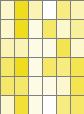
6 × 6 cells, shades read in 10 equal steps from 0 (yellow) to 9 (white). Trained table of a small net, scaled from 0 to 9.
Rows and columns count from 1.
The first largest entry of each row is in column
4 3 3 3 3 4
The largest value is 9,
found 2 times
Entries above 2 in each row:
5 5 5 4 5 5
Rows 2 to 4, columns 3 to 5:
8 3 7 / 8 8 2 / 8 3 4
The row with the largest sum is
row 3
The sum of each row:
32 30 37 20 31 32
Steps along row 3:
same up same down up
